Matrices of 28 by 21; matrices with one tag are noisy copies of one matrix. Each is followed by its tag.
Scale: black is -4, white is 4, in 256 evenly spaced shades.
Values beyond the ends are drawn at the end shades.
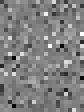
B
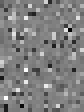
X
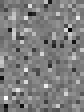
X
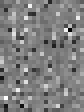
X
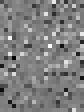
B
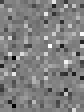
B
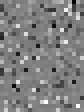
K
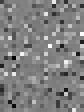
B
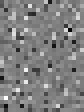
X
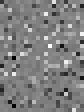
B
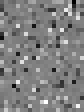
K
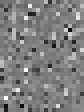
X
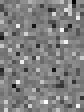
K
